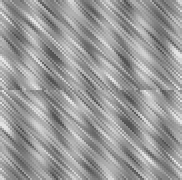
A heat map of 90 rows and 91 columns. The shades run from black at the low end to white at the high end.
On average the colour sits 60% of the way up the scale. Stripes running up and down repeat 5 times from left to right. A half turn leaves it unchanged. There is no overall slope. The values follow a bell shape.
